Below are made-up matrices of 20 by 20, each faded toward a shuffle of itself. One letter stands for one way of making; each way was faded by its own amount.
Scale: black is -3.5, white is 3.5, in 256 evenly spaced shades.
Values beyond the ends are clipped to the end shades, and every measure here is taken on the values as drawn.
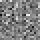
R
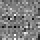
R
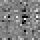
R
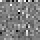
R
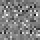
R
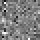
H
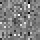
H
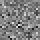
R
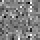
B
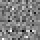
R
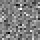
B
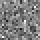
B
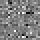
R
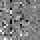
H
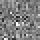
R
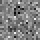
B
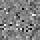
R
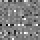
R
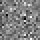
H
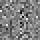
H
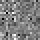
R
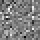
B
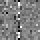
H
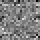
R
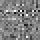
R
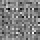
R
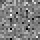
B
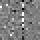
H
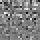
R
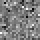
B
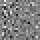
B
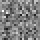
R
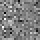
H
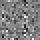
H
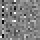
H
